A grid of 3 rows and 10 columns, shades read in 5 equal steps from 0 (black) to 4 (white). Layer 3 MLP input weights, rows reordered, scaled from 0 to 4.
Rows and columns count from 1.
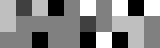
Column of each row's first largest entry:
6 1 7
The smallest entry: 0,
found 5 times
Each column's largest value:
3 2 3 2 2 4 4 4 3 4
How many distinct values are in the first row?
5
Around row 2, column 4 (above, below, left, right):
0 2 2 2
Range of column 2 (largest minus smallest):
1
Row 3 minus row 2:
-1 0 -2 0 0 -1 2 -3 0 0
